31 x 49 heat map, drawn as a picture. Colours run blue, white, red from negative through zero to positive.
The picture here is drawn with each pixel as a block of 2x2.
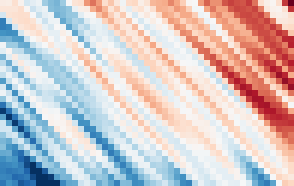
The bottom left is the ninth with the lowest average. Streaks slant down to the right. The values follow a bell shape. Values rise toward the top right.
